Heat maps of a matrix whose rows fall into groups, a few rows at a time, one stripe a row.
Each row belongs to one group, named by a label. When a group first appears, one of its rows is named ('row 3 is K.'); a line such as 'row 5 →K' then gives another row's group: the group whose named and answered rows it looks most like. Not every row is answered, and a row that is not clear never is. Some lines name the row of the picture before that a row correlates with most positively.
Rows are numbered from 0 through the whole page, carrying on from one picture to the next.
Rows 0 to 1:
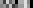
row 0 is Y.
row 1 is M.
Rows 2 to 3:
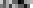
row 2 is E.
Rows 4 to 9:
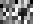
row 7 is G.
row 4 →Y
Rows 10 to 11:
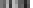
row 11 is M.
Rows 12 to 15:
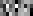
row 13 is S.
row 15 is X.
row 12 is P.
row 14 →Y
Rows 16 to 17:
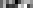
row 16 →P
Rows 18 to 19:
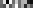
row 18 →X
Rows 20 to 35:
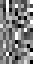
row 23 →Y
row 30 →P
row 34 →P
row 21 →S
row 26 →E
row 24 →G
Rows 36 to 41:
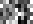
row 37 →E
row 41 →G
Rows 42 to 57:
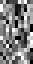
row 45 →P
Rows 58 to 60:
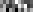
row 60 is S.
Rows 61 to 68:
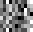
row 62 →G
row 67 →P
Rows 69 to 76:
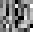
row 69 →P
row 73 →E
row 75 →Y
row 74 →P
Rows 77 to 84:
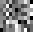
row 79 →P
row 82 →G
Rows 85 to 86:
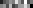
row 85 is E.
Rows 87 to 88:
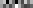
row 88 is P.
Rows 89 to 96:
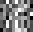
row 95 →S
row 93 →X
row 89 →S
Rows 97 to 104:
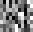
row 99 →G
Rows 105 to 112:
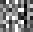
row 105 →S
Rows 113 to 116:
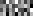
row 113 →S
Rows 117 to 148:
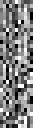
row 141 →Y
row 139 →E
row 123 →P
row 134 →X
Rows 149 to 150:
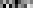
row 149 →P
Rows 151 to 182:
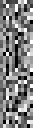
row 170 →G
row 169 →X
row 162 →P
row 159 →E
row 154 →P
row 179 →G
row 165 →P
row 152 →S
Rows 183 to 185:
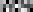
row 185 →Y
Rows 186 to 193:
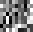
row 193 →G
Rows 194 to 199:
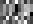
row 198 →S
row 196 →P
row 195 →P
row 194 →S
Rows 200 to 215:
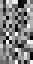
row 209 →X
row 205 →G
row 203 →G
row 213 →Y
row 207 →P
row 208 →S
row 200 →G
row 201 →E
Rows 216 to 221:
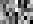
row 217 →G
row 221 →Y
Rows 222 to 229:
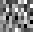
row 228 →G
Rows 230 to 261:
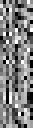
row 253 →X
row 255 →X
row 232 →X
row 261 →G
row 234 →E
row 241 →P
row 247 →P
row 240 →S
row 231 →E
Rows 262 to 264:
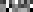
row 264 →X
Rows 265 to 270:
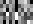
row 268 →S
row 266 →P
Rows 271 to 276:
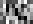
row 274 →P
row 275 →G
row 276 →S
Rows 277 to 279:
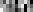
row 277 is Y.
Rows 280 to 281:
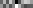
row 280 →P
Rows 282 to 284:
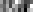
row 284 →G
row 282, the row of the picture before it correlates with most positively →281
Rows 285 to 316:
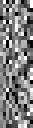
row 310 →Y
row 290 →X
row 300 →X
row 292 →S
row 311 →G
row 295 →X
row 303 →G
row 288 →P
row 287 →X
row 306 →P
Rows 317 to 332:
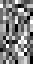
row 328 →S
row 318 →E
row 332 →Y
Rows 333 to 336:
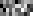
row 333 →P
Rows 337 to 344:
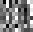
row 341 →S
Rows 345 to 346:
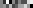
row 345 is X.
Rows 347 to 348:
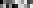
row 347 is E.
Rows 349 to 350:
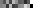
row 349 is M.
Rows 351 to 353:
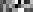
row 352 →P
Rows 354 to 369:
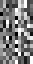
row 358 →Y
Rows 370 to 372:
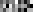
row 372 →G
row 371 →X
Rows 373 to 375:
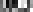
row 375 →M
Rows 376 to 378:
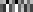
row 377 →S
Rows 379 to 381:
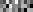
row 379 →S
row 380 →X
